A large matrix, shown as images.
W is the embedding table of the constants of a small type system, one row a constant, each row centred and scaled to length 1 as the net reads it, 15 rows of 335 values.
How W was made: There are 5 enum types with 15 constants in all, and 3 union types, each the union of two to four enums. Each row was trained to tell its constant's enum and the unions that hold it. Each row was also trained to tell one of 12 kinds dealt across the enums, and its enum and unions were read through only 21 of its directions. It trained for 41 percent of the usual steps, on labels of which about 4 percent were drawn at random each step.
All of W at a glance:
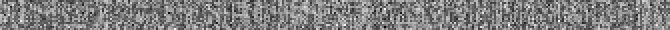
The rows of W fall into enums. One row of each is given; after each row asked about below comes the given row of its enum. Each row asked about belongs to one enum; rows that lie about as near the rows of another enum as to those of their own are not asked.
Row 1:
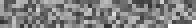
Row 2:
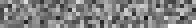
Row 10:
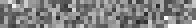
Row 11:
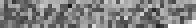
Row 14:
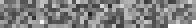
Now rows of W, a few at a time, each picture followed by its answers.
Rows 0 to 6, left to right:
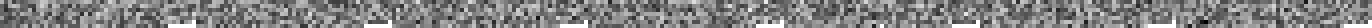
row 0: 11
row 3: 10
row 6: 1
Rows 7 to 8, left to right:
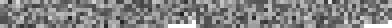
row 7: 10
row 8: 10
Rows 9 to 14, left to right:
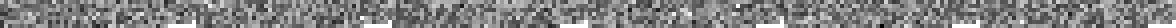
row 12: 14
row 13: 14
